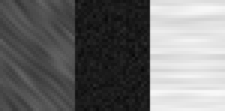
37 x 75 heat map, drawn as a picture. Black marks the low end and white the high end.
The table splits into one row of 3 panels. Panel 1,1: low, slanting down to the right, faint in contrast. Panel 1,2: very low, fine-grained, faint in contrast. Panel 1,3: very high, streaked across, faint in contrast.
